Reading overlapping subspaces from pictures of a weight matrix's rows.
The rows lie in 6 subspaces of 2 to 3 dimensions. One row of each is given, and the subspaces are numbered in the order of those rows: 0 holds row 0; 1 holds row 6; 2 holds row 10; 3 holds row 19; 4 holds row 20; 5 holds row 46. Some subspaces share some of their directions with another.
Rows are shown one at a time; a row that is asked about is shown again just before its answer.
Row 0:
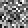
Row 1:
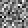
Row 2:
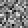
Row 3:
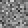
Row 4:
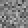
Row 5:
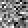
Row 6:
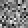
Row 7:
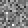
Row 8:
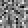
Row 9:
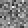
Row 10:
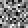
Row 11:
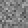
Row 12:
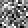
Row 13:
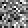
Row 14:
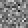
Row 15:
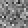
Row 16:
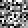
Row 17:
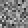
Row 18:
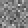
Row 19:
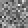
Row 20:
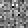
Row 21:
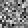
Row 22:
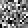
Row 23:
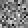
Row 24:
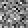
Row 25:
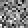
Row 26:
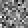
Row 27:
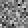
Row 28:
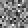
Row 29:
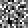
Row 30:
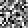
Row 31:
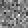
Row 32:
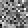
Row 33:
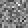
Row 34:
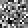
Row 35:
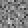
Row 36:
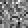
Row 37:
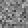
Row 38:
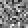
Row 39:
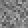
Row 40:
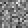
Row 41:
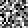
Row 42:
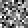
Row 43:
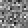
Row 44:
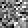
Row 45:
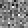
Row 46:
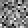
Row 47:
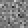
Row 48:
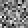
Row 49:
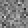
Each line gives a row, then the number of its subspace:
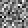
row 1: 3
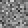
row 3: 3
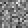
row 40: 2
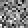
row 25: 0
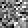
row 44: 0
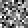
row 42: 1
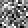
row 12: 5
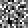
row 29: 4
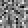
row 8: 4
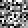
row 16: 1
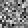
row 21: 5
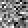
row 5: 0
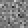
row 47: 1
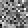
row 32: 3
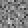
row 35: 4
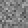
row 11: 5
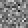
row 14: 2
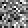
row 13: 0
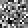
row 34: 4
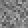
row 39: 4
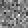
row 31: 4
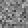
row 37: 5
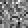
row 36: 2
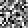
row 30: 3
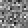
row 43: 1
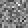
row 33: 2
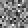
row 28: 2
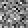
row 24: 0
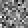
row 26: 1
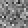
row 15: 2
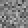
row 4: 1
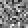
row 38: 2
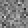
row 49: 2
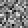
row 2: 3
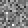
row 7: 3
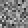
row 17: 5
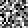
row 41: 3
